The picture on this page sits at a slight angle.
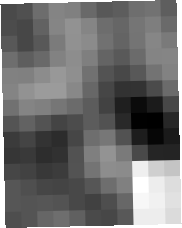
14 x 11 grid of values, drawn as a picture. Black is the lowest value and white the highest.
No regular stripes run through it. Neither half mirrors the other. In the bottom right lies a patch that is higher than the rest. The ninth with the lowest average is the middle right. On average the colour sits 40% of the way up the scale. The bottom left is the calmest part. The bottom right is the roughest part.
